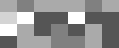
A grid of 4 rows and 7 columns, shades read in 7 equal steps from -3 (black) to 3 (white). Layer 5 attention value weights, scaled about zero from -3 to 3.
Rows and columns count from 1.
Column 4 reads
1 -1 0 0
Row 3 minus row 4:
4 0 -2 0 -1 0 0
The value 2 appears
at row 2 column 1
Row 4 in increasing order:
-1 -1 0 0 1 1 1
